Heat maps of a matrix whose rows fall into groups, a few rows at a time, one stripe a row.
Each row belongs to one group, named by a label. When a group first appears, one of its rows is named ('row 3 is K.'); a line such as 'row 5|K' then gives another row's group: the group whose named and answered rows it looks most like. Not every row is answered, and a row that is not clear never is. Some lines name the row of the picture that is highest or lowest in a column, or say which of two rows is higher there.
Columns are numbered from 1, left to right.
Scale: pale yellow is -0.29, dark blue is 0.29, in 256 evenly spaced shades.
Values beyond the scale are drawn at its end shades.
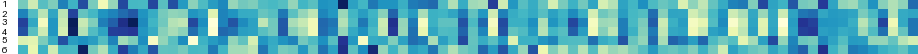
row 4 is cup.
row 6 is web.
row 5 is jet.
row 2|cup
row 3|cup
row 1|web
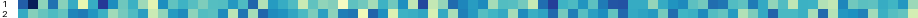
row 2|jet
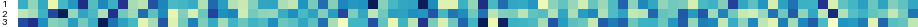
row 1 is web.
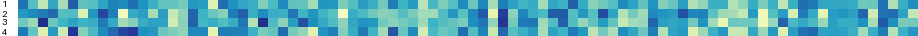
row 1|cup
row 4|cup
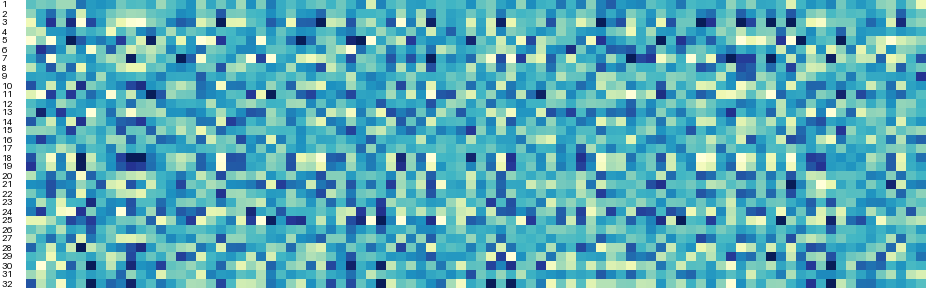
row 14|cup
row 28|cup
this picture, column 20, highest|3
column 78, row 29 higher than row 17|Yes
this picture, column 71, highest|7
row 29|web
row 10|cup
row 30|web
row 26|web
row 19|cup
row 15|jet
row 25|jet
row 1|jet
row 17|jet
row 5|jet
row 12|web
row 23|web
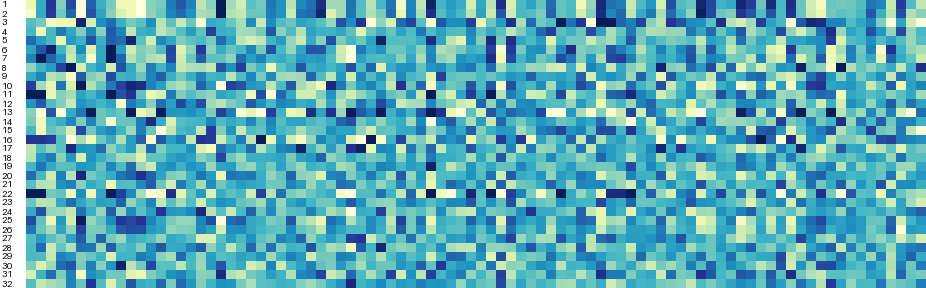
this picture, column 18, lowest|3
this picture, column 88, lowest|26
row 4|jet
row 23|jet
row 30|jet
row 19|web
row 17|jet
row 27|jet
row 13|web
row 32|web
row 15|jet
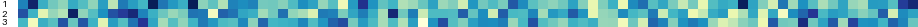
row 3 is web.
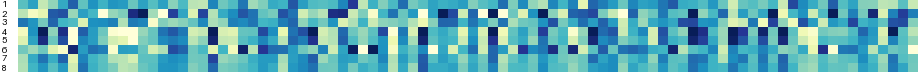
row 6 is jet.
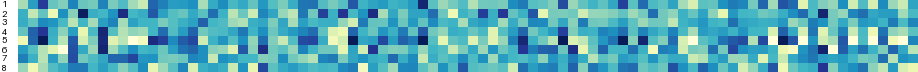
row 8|jet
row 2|web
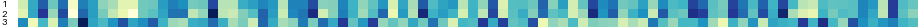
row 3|web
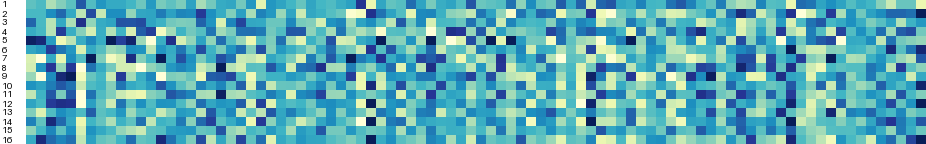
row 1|jet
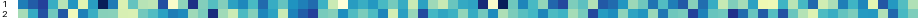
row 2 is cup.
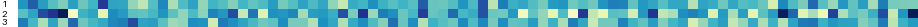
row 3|cup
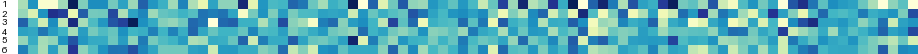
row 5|jet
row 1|jet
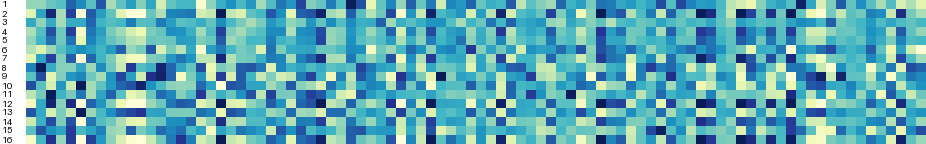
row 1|jet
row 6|jet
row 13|cup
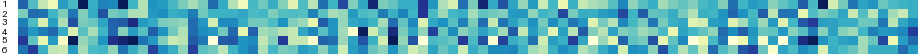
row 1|web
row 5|cup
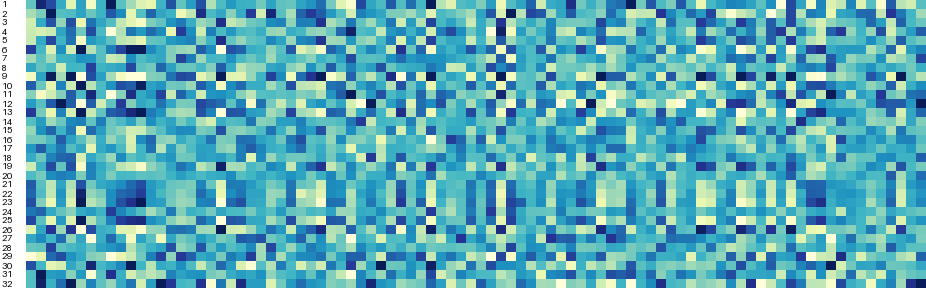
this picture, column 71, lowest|2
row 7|web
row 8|web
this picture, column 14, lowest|27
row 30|web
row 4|web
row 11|web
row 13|cup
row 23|cup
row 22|cup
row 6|cup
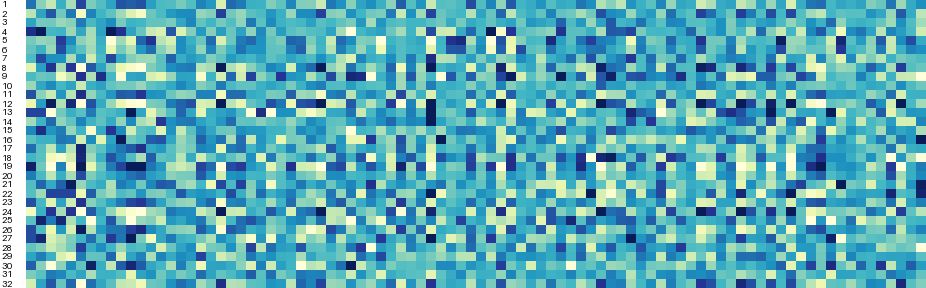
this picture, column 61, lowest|5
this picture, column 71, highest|13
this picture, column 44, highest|5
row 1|cup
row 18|jet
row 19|cup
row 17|cup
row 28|jet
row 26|cup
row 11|cup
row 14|web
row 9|jet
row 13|web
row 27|web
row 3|jet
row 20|cup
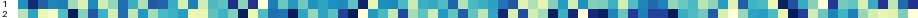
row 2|jet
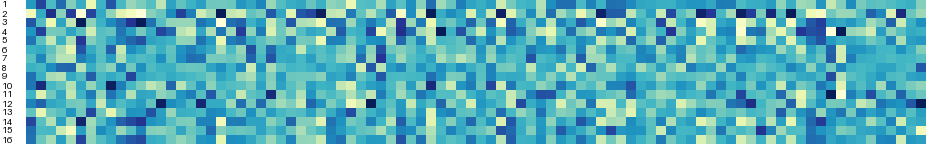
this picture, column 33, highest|13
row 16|cup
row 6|jet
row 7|jet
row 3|cup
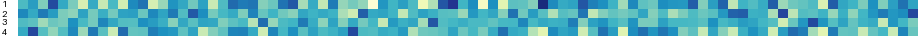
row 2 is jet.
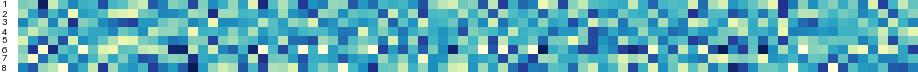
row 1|web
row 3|cup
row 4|jet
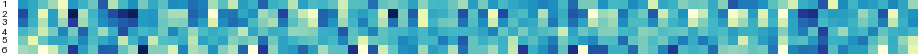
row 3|cup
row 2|cup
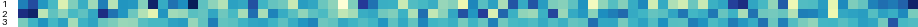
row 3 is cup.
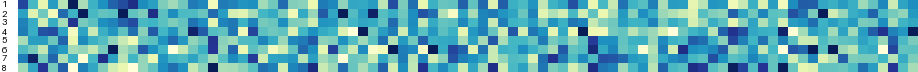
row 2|web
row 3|cup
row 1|cup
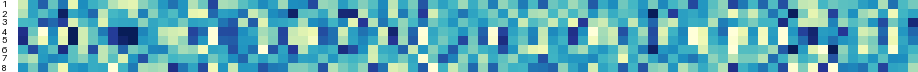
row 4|cup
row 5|cup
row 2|jet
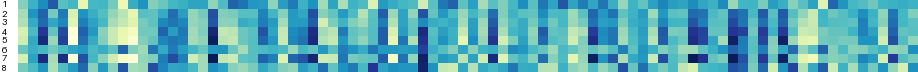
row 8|web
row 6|web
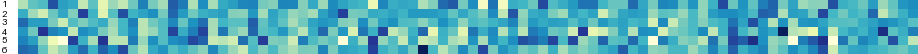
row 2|web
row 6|web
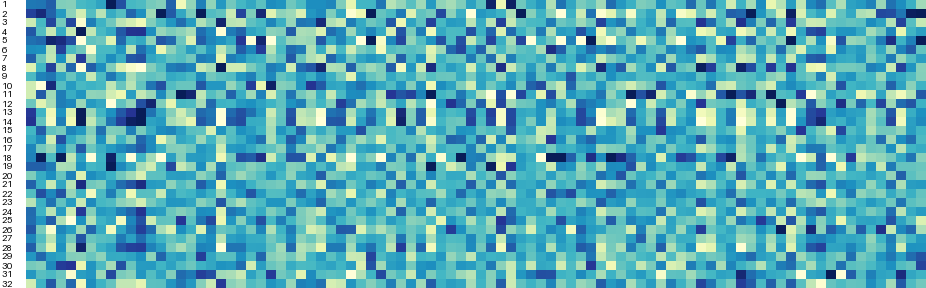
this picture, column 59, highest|18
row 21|cup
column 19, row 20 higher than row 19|Yes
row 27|cup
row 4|cup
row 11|web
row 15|jet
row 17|cup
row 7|cup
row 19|web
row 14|cup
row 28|cup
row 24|cup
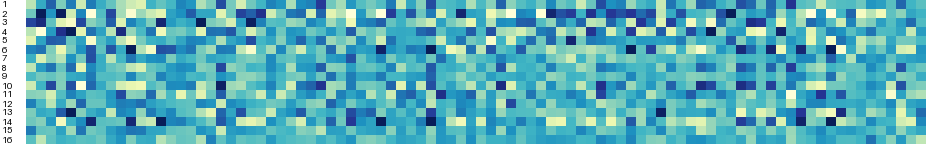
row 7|web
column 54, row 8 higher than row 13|Yes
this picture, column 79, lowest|2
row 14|web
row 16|jet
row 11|jet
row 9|web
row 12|cup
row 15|cup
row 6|web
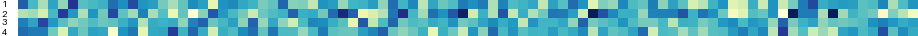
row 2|jet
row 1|cup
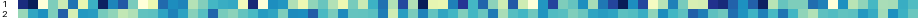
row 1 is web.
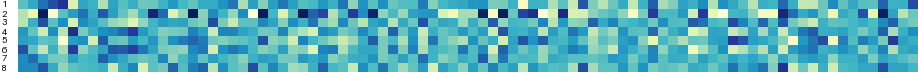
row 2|web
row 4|cup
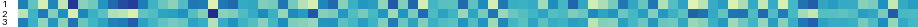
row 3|cup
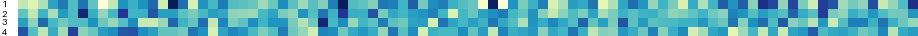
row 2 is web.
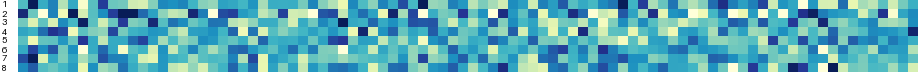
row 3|web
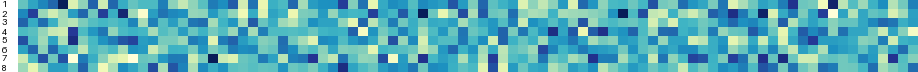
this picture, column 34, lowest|3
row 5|cup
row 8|web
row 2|web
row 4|jet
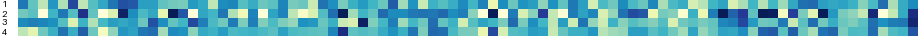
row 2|web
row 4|web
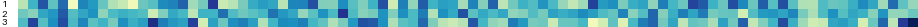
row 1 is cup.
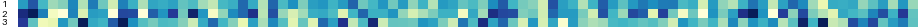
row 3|web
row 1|jet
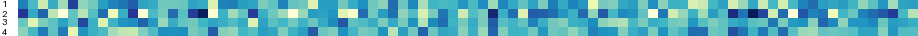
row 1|cup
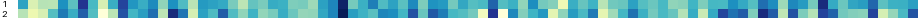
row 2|web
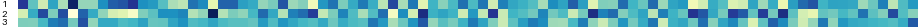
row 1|cup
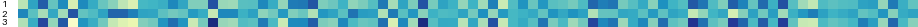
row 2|cup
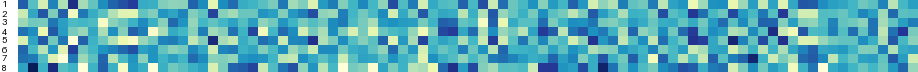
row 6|cup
